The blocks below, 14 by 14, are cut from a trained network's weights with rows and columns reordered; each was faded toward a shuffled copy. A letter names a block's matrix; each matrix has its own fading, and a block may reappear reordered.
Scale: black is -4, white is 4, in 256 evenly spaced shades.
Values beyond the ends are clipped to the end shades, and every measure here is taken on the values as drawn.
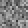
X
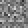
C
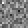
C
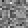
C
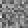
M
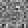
X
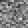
X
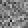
C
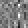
M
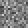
C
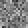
C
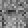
X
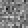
C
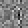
M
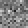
C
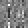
M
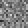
C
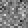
C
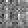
M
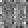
M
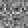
X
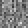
C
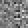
M
